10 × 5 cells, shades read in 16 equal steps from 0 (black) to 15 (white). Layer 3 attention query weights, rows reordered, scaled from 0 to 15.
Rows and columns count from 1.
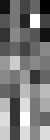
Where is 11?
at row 7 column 3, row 7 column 5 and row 8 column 1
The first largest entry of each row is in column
2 4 2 5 2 3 3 3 3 3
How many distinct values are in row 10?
4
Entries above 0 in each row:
4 5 5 5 5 5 5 5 5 5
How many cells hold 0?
1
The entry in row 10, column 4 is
8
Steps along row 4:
up down up up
